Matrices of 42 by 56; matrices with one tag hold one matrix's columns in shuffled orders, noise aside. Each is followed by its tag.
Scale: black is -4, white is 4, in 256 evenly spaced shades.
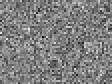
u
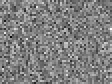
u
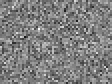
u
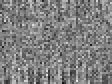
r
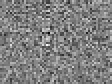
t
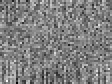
r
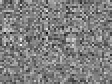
t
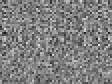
t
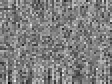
r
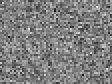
u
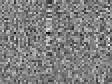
t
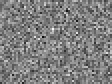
u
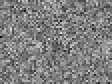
u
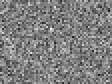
u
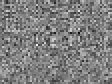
t
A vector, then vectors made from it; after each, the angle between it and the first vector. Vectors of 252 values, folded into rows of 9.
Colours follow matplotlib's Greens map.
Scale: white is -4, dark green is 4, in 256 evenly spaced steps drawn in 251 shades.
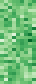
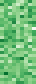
partly opposed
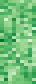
nearly opposite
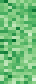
partly opposed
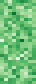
partly aligned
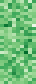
partly aligned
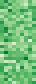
partly opposed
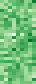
nearly parallel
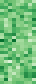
nearly opposite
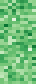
partly aligned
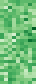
nearly parallel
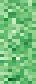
partly aligned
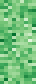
nearly opposite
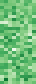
partly opposed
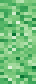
partly opposed
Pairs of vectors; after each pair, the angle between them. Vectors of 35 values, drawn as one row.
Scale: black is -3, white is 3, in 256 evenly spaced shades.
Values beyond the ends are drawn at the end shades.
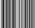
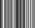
nearly opposite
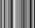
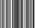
partly opposed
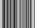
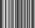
nearly opposite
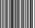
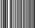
orthogonal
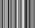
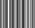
nearly opposite
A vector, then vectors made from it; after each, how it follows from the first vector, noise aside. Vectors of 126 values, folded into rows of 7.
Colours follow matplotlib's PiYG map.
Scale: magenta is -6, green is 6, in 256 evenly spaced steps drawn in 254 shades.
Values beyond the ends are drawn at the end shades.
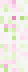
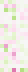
wrapped around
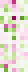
scaled up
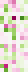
scaled up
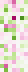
scaled up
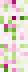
scaled up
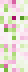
scaled up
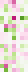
scaled up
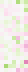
wrapped around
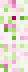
scaled up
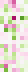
scaled up
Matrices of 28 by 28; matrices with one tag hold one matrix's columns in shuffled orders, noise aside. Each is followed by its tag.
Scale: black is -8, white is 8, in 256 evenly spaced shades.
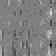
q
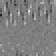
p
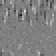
p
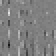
q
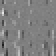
q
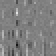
q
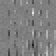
q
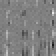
q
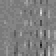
q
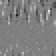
p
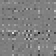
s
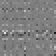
s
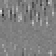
p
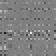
s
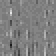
q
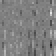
q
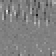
p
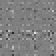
s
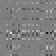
s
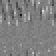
p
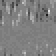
p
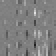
q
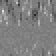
p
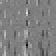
q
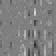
q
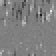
p
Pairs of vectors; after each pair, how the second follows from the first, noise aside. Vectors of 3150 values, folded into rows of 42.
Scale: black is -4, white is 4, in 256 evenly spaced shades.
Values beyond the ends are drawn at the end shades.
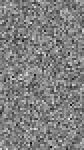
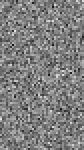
reversed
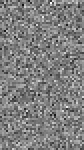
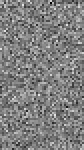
negated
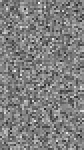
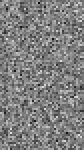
negated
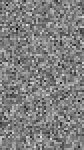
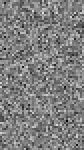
reversed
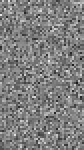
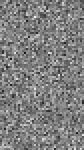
reversed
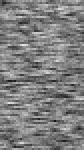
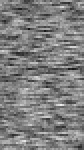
reversed
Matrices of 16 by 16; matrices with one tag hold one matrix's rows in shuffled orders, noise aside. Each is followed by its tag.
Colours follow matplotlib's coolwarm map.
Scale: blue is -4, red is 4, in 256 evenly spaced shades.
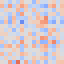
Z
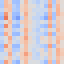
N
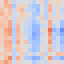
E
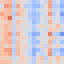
E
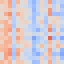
E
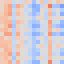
E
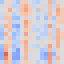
N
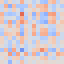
Z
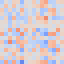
Z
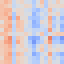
E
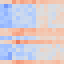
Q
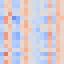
N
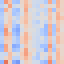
N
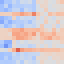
Q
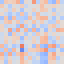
Z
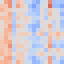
E
